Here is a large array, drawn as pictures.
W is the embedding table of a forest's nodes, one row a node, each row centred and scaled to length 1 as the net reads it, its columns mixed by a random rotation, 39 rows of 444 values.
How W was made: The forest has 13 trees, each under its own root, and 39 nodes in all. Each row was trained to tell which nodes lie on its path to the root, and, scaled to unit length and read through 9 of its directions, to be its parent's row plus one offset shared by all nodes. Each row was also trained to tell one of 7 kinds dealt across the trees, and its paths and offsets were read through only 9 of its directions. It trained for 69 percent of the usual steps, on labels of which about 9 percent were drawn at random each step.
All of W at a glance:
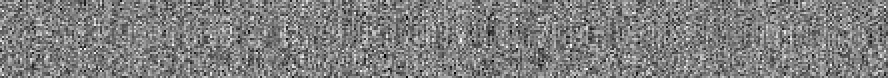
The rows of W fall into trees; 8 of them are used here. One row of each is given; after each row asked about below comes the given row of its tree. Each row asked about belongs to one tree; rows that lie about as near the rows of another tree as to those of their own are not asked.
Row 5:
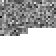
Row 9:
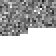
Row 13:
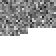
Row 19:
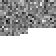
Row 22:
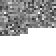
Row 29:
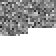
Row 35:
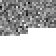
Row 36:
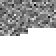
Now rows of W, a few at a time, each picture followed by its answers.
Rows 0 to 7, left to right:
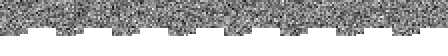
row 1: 22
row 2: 35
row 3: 29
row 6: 19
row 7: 13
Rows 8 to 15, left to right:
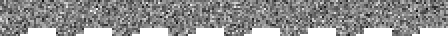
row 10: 36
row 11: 19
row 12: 9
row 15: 13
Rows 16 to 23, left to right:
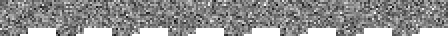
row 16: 19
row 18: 5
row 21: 5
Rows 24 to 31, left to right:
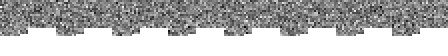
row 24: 13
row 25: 29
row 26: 35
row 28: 19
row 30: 13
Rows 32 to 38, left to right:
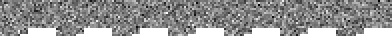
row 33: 36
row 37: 5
